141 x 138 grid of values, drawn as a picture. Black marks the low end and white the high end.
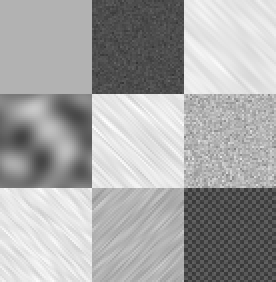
The table splits into 3 rows of 3 panels. Panel 1,1: high, flat. Panel 1,2: low, fine-grained, faint in contrast. Panel 1,3: very high, slanting down to the right, faint in contrast. Panel 2,1: middling, smooth, strong in contrast. Panel 2,2: very high, slanting down to the right, faint in contrast. Panel 2,3: high, fine-grained. Panel 3,1: very high, slanting down to the right, faint in contrast. Panel 3,2: high, slanting up to the right, faint in contrast. Panel 3,3: low, checkered.
